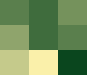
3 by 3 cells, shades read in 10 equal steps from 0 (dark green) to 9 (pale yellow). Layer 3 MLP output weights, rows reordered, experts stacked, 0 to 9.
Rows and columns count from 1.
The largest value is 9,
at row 3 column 2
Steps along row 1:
down up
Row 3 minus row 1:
4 7 -4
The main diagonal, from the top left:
3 2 0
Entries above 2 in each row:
2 2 2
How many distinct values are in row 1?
3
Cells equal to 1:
0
